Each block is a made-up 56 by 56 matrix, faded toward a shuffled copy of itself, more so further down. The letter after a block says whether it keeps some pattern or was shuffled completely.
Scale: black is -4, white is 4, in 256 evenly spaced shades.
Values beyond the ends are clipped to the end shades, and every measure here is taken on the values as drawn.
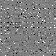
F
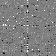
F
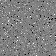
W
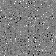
F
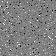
W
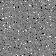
W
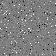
W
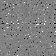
F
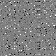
F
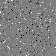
W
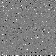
F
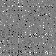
F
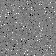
W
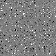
F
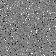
W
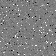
W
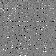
F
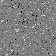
W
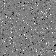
W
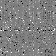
F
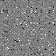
F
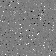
W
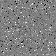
W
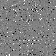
F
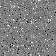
F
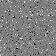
W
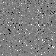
F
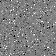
W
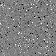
F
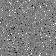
W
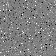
W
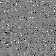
F
